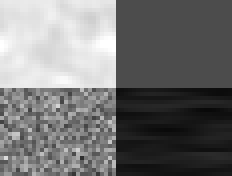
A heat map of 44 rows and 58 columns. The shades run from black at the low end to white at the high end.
It is made of 2 by 2 panels. Panel 1,1: very high, blotchy, faint in contrast. Panel 1,2: low, flat. Panel 2,1: middling, fine-grained, strong in contrast. Panel 2,2: very low, streaked across, faint in contrast.
